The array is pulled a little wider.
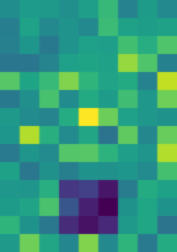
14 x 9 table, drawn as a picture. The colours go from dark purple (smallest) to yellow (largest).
Calmest part: top middle. Odd patch: lower, in the bottom middle. Ninth with the lowest average: bottom middle.
